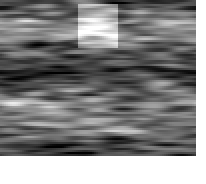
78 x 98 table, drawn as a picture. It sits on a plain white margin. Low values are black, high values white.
Average level on the scale: 40%. Ninth with the highest average: top middle. Odd patch: higher, in the top middle. Stripes: horizontal, repeating 2 times.
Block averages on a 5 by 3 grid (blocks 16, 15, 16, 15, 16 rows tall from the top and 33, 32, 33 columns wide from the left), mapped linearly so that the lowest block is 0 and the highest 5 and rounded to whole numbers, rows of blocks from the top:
353
242
011
433
122
